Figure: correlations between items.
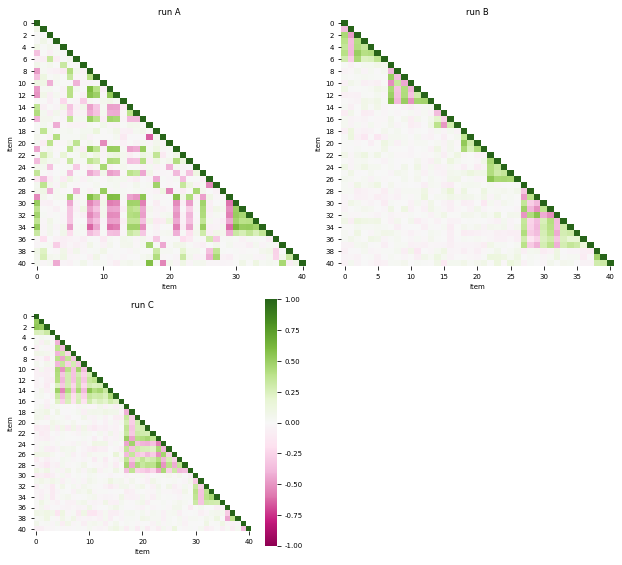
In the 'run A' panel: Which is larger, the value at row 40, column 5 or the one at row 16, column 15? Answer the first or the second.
the first
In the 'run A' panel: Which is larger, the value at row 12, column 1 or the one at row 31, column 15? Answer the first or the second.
the second
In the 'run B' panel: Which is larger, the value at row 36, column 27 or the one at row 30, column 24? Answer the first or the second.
the first
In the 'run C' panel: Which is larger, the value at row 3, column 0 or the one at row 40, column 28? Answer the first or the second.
the first
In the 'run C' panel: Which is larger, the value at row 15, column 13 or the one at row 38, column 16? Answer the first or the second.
the first
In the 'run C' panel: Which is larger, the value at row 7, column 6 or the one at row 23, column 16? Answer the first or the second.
the second
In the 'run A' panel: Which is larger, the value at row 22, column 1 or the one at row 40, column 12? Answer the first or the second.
the first
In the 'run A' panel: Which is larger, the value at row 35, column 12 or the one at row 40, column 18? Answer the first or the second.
the second
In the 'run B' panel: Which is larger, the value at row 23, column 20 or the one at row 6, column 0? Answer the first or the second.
the second
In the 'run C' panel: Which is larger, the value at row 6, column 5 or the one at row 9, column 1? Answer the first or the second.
the second
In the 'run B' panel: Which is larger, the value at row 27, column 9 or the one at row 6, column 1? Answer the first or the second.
the first
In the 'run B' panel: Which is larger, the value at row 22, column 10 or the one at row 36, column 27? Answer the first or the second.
the second
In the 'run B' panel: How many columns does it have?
41
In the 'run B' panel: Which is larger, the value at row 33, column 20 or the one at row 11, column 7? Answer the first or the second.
the second
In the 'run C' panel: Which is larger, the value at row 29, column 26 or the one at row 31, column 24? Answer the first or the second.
the first
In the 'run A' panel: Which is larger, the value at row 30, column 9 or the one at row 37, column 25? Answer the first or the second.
the second
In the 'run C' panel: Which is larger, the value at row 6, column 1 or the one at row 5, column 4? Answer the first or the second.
the first
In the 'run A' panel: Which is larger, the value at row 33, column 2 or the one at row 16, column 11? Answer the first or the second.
the second
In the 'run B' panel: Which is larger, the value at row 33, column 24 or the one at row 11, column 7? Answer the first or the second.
the second
